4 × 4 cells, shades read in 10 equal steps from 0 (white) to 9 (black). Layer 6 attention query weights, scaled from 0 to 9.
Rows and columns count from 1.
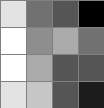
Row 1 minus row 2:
1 1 3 4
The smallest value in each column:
0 2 3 5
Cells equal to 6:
4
